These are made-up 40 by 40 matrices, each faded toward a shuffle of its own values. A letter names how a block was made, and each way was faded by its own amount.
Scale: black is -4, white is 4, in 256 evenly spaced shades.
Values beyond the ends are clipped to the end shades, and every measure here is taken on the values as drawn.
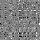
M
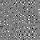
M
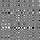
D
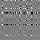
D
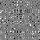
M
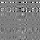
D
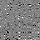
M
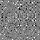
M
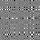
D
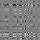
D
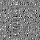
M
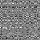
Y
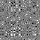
M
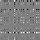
D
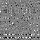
Y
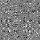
M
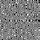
M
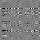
D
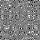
M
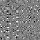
M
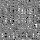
M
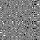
M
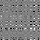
D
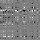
D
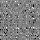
M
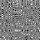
M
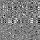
Y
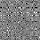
Y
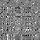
Y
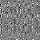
M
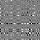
D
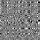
Y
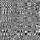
Y
